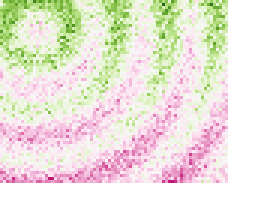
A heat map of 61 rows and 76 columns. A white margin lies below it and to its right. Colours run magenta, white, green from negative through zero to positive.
Odd rows or columns: none. Slope: up to the top. Rings: centred on the top left. Ninth with the highest average: top left.
